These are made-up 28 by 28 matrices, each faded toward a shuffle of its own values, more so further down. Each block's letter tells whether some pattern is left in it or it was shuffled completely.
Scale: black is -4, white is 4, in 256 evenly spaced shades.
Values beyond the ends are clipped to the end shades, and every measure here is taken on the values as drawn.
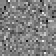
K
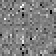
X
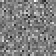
X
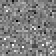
K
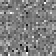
X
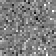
K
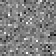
K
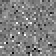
K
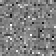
X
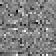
X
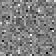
X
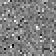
K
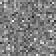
K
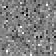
K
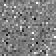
K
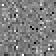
X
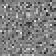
X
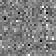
X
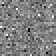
K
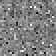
K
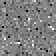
K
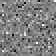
K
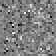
X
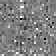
X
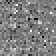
X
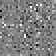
X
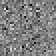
X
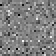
X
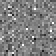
X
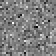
K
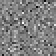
X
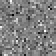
K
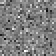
K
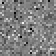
K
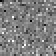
K
